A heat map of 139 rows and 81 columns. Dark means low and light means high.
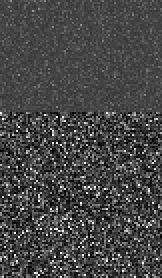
Seam: horizontal, 40% of the way down, the top part calmer. Slope: none. Average level on the scale: 30%. Histogram: skewed, a long tail of high values. Mirror symmetry: none.
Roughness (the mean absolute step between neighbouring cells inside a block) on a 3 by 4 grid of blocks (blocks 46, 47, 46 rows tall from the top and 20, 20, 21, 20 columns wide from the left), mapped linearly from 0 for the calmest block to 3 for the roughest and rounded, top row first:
0 0 0 0 / 2 2 2 2 / 3 3 3 3
